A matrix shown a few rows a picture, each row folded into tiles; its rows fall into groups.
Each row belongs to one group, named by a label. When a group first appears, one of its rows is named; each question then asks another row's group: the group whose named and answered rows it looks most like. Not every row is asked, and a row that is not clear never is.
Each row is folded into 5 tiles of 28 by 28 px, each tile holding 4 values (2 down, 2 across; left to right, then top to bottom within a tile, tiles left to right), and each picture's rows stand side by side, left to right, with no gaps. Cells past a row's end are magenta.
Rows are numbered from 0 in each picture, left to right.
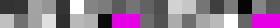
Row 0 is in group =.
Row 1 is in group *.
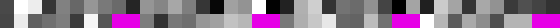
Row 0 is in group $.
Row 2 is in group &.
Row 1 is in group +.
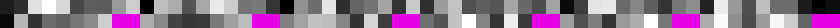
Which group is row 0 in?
*
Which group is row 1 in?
$
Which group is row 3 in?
&
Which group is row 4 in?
*
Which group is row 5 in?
$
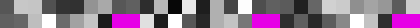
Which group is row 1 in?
=
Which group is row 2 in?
*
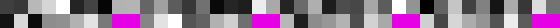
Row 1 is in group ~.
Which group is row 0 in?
*
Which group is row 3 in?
&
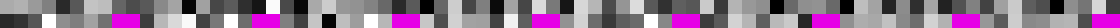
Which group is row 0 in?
+
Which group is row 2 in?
*
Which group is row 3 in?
&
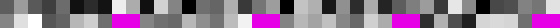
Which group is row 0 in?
~
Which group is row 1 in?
&
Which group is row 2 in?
&
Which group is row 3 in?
*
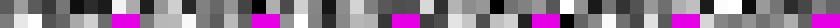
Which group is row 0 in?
~
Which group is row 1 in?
&
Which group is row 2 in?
$
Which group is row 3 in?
+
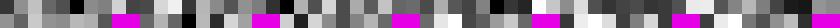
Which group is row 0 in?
+
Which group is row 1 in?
$
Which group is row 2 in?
=
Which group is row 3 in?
~
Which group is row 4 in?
~
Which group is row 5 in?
~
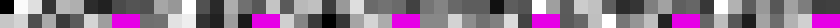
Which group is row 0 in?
$
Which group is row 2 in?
$
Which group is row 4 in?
+
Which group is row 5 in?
$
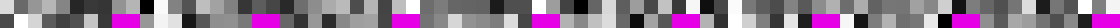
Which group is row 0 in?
~
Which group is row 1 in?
$
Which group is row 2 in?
*
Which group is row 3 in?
~
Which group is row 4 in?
=
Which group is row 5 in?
&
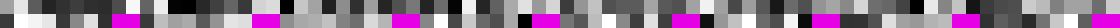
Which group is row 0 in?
~
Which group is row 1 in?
~
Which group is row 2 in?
&
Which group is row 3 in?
=
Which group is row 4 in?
&
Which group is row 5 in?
~
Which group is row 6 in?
+
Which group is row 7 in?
*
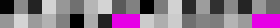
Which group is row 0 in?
=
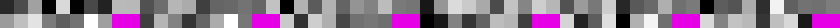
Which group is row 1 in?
*
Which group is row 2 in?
=
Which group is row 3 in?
*
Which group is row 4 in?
=
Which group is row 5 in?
=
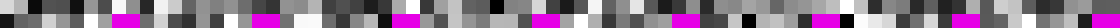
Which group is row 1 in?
$
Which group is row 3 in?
+
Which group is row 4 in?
$
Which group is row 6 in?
~
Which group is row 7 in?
+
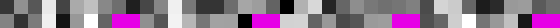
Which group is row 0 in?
=
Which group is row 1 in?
+
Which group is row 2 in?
$
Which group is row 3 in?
+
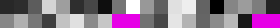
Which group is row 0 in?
*
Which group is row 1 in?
+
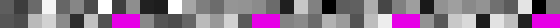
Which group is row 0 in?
=
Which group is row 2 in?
&
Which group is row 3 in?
=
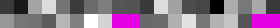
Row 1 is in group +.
